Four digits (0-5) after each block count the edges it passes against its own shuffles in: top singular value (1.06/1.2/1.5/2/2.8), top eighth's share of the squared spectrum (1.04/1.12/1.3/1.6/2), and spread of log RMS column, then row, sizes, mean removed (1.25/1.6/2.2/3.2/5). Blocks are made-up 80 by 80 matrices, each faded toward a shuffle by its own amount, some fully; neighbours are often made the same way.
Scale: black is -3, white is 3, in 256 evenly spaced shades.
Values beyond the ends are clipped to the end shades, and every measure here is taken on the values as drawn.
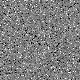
2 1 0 0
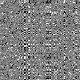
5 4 3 2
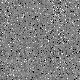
2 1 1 0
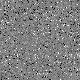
2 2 1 0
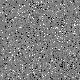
2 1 0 0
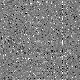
3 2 1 0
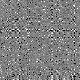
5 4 2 3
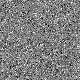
0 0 0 0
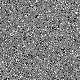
0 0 0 0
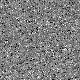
0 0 0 0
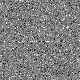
1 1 0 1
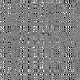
5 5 4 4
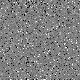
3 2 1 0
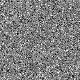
0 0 1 0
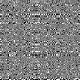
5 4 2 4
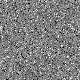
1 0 0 0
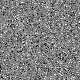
2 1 0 1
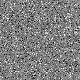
3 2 0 1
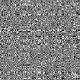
4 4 2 3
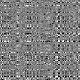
5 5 3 4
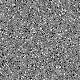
1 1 0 0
